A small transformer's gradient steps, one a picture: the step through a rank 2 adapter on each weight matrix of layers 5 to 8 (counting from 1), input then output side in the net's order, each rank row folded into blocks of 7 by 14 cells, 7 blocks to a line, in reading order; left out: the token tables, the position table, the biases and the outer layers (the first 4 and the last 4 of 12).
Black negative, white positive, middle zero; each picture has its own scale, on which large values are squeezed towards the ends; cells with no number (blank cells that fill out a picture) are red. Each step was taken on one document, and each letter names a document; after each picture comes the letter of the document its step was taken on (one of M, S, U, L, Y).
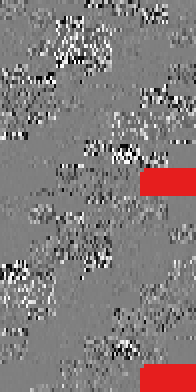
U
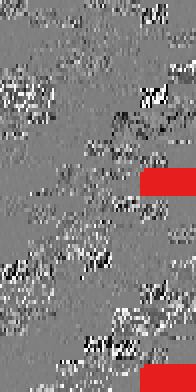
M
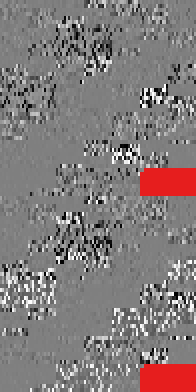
U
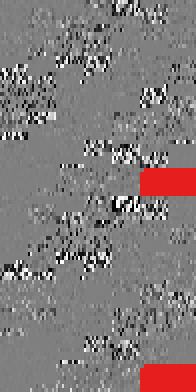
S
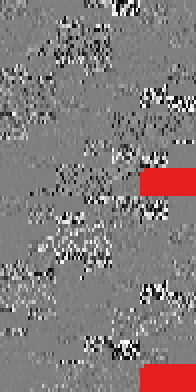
S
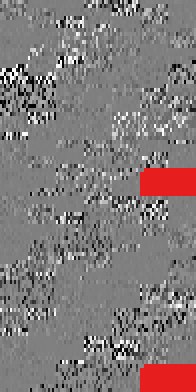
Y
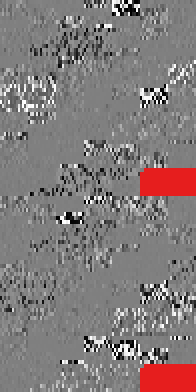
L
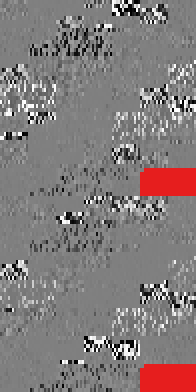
L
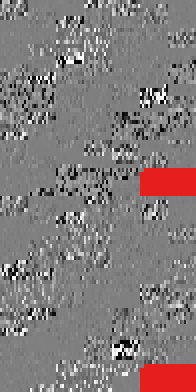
M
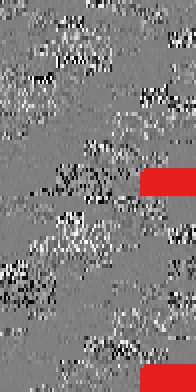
U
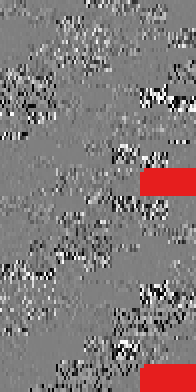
Y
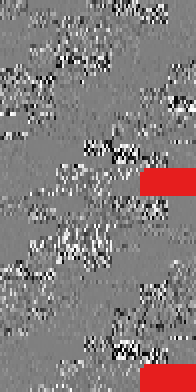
Y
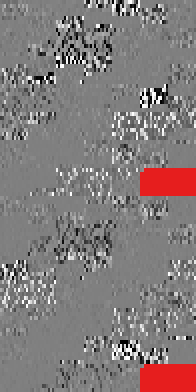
U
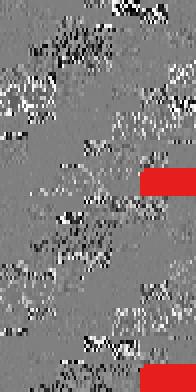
L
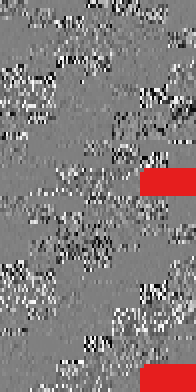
Y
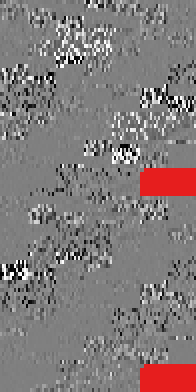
U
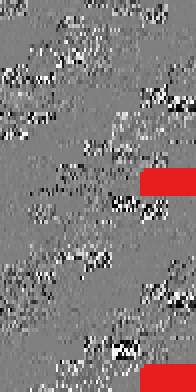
M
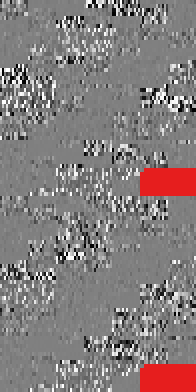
M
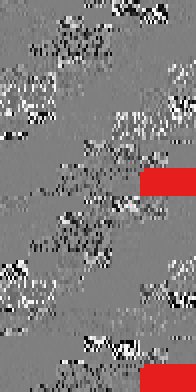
L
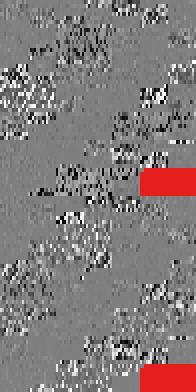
M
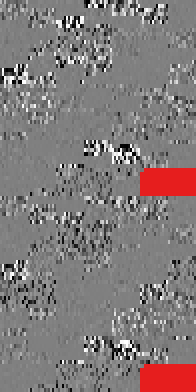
Y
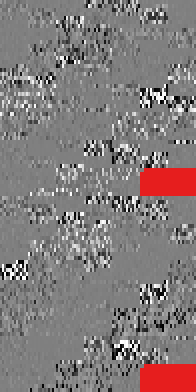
Y
